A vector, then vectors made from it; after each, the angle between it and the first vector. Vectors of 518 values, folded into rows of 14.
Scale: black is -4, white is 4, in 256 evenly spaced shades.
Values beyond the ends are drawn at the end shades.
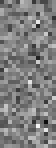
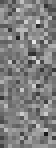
partly aligned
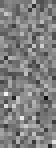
orthogonal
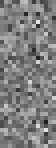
nearly parallel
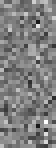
nearly opposite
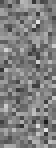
nearly parallel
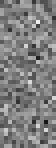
nearly parallel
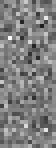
partly aligned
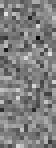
partly opposed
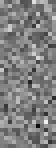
nearly opposite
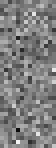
orthogonal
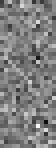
nearly parallel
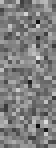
nearly opposite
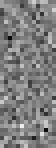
partly opposed
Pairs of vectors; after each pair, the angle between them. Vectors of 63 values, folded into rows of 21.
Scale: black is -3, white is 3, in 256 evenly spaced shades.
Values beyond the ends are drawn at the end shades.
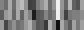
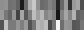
nearly opposite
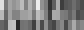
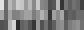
nearly parallel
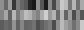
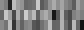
orthogonal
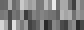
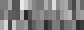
nearly parallel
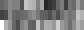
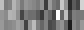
orthogonal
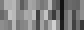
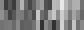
nearly opposite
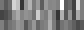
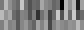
nearly opposite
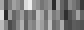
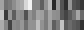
nearly parallel
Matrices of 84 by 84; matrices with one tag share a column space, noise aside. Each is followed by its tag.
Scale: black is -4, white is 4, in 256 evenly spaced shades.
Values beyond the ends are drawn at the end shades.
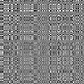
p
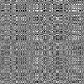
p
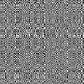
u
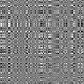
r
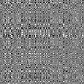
u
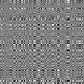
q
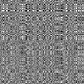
p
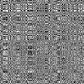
p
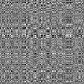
u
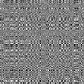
q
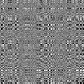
q
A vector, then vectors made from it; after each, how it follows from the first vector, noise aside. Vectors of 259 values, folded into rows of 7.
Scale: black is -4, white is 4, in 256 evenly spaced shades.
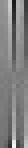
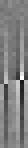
wrapped around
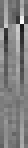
wrapped around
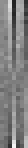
copied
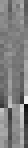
wrapped around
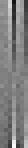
copied
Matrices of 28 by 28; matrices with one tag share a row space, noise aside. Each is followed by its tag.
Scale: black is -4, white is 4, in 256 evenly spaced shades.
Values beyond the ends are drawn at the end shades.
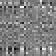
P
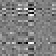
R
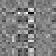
R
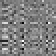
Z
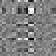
R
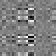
R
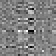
R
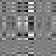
R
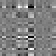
R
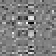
R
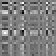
Z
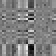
R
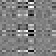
R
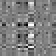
R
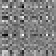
Z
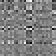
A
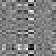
R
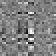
R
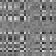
P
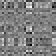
A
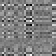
A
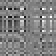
P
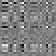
Z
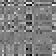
A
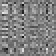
Z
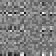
P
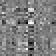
R
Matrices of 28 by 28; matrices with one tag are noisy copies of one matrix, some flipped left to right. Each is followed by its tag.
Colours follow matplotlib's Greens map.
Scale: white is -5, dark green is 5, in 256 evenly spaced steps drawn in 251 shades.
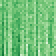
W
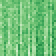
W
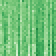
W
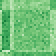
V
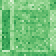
V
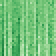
W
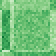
V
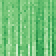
W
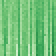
W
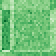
V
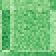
V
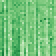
W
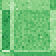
V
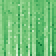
W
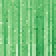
W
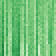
W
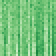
W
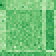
V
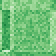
V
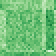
V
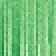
W
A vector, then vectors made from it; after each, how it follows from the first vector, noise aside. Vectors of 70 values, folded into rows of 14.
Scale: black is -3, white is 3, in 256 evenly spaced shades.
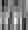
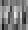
wrapped around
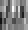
wrapped around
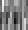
negated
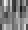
wrapped around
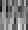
wrapped around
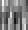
negated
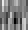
negated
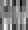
wrapped around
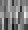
wrapped around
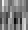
negated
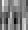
negated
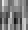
negated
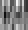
wrapped around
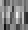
wrapped around
